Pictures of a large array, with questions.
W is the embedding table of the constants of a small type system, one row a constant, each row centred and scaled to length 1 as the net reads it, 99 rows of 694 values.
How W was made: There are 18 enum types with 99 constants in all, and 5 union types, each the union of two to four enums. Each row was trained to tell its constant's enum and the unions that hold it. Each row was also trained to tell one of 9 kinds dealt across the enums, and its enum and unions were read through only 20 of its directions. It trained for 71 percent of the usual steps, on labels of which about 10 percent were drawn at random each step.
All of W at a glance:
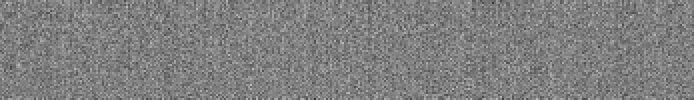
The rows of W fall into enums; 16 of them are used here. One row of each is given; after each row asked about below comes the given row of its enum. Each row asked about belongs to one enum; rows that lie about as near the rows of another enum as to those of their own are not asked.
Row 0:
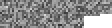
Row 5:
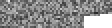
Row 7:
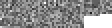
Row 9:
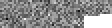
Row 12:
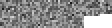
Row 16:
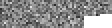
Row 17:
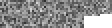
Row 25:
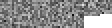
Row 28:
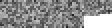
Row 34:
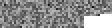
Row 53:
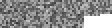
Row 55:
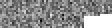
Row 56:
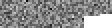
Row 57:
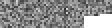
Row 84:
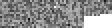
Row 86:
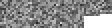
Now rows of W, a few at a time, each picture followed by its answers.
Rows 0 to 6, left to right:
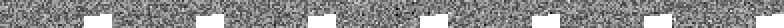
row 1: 9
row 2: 84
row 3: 56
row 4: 34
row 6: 84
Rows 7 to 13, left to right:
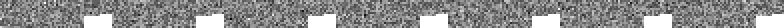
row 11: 0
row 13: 9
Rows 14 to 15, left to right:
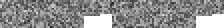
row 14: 55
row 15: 17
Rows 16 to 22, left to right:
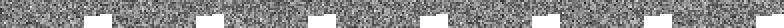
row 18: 84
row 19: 34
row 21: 16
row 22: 9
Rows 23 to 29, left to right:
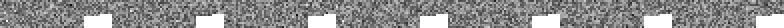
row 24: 0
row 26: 0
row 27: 5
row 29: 56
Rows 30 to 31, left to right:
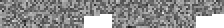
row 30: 28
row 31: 84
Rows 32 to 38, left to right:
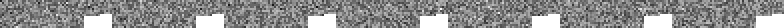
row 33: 17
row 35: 55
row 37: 5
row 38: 53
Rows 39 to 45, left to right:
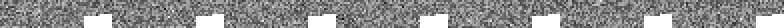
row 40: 55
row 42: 9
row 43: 5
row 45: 84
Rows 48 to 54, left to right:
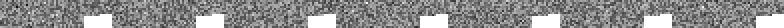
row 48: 7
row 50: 28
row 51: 5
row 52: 0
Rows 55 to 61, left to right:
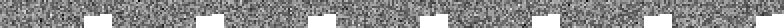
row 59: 55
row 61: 0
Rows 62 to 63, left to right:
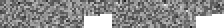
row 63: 28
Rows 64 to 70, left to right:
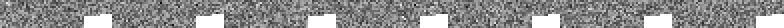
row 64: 55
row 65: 9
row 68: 17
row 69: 9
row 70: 56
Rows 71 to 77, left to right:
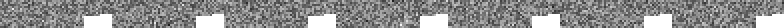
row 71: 56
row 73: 55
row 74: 34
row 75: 12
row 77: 17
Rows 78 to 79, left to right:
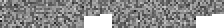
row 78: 84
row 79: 5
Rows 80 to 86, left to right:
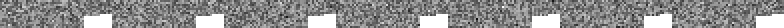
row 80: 28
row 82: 34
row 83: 12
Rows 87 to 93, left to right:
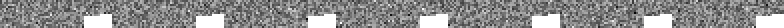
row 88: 5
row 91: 34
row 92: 12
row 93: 56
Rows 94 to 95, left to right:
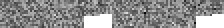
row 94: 28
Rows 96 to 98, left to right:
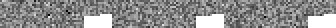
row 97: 86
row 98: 34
